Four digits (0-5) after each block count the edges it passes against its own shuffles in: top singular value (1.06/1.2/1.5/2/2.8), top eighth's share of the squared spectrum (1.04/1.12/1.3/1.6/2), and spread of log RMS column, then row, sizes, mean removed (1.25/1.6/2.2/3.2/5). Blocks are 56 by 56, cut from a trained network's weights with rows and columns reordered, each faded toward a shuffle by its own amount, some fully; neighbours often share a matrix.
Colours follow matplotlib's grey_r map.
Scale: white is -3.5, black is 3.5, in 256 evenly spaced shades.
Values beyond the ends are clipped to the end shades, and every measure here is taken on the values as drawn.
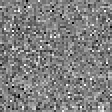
3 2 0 1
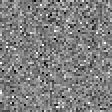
1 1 0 0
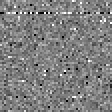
3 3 0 1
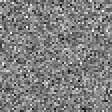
2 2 0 0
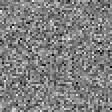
2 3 0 1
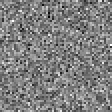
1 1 0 0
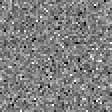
0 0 0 0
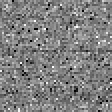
1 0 0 0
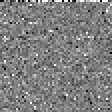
3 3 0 2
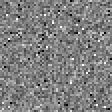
1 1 0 0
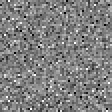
1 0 0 0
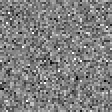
2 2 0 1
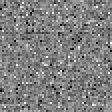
0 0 0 0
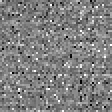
2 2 1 0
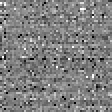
3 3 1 1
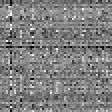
3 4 3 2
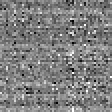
3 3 3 0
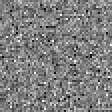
1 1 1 0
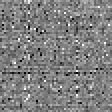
3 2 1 0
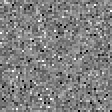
0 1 0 0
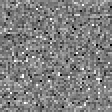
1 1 0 0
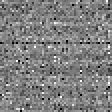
3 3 2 0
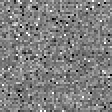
0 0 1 0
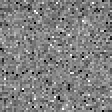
0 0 0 0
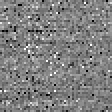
2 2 1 0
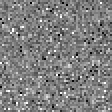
1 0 0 0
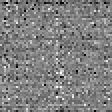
3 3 2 0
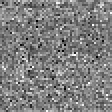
1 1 1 0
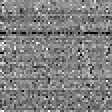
3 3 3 1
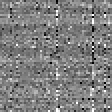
3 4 3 0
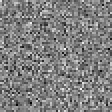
3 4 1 1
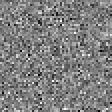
3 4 2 2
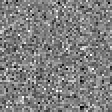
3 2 0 1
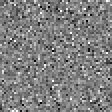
2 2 0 0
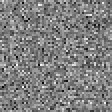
3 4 2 2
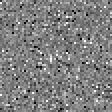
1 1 0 0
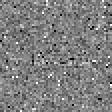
0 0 0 0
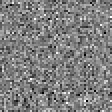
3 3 1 1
